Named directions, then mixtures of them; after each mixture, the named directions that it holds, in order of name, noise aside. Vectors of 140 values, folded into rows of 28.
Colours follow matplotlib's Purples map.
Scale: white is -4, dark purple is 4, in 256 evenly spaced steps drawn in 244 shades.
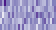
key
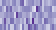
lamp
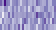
key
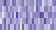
key, lamp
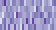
key, lamp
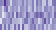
key, lamp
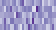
lamp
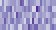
key, lamp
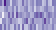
key, lamp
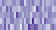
lamp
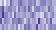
key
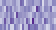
lamp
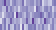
key, lamp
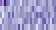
key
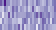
key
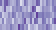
key, lamp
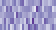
lamp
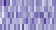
key, lamp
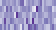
lamp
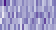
key, lamp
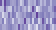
key, lamp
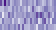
key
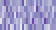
key, lamp
